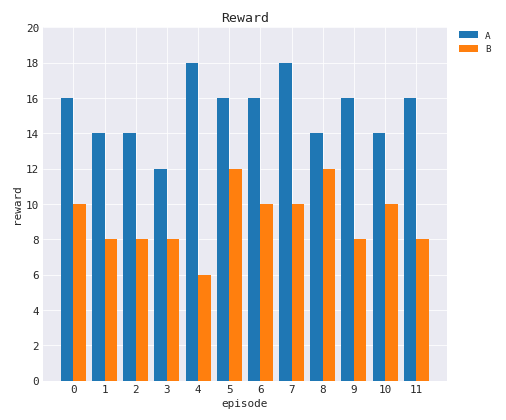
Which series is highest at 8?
A
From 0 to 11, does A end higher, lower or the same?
the same
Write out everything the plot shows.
Title: Reward
x-axis: episode, ticks 0 1 2 3 4 5 6 7 8 9 10 11
y-axis: reward, ticks 0 2 4 6 8 10 12 14 16 18 20
Legend: A, B
Values:
A: 16 14 14 12 18 16 16 18 14 16 14 16
B: 10 8 8 8 6 12 10 10 12 8 10 8
